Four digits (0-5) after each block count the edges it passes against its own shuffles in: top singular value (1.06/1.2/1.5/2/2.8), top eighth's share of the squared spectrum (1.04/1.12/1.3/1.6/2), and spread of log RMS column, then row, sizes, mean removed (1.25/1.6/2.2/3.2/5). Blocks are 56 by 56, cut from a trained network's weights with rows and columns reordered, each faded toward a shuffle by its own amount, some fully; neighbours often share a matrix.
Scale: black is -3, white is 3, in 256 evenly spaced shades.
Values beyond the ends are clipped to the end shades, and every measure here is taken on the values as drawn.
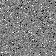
0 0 0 0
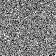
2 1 0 0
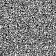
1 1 0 0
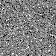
0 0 0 0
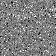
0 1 0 0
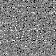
3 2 0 1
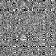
4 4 2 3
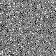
0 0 0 0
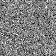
2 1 0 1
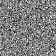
1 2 0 0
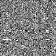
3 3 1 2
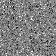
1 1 0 0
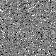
2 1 0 0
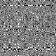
4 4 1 3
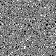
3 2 0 1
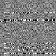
4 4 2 3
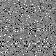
3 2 0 2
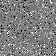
0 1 0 1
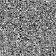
2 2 1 0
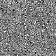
3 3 1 0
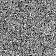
0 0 0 0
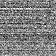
4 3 0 2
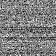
3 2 0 1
